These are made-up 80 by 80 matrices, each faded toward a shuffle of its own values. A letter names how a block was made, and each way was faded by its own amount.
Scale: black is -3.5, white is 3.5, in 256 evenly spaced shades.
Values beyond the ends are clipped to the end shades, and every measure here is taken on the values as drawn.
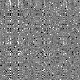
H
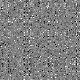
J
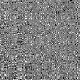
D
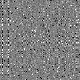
H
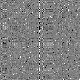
H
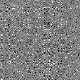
J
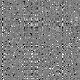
H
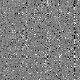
J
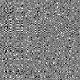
H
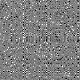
H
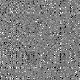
J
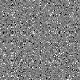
J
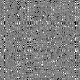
H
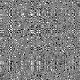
H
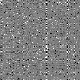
H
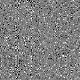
J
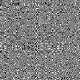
D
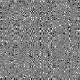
H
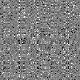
H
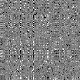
H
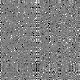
H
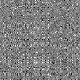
D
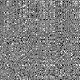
D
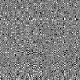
D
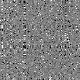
J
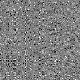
J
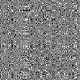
D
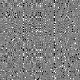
H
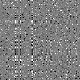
H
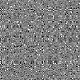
D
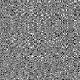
D
